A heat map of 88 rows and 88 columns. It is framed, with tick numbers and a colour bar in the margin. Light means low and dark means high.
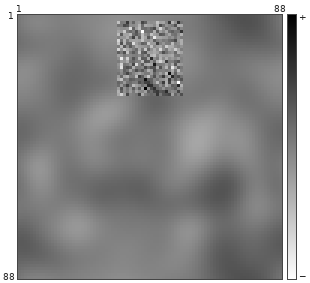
An odd patch, rougher than its surroundings, sits in the top middle. The distribution is heavy-tailed on both sides. Neither half mirrors the other. The top middle is the roughest part. No single row or column stands out from its neighbours. Overall the values sit about 50% of the way up the scale.
